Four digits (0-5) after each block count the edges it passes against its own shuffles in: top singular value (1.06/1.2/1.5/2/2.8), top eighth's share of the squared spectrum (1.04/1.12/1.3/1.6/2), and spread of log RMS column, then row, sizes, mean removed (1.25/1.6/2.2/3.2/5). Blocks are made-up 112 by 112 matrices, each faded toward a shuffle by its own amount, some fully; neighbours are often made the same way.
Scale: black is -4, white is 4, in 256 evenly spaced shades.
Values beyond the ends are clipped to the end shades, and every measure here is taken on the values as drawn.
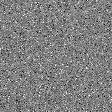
2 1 0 0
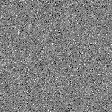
3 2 0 1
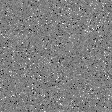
0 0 0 0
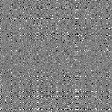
5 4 3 3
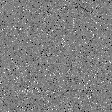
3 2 0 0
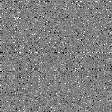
4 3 1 2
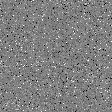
1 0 0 0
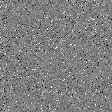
3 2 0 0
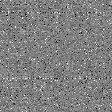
4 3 1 2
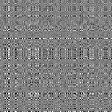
5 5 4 4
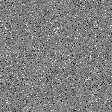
3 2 0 1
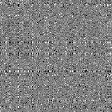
5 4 3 3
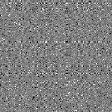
5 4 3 3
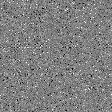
3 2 0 1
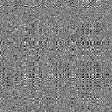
5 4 3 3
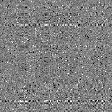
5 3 2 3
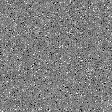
3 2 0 0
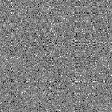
4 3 2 2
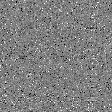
3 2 0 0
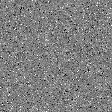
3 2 0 0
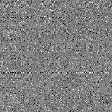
4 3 2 2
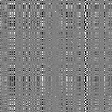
5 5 4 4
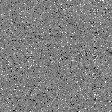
3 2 1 0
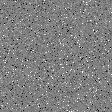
0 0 0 0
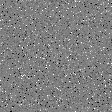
0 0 0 0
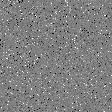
0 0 0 0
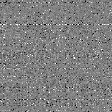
4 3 1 2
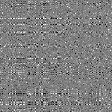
5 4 2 3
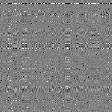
5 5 2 3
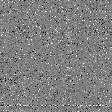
4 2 0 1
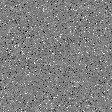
0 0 0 0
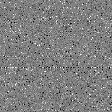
4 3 1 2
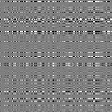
5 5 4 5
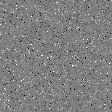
0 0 0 0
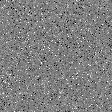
2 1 0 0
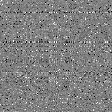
4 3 1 2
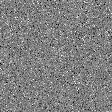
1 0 0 0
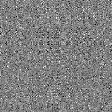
4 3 2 2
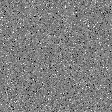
0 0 0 0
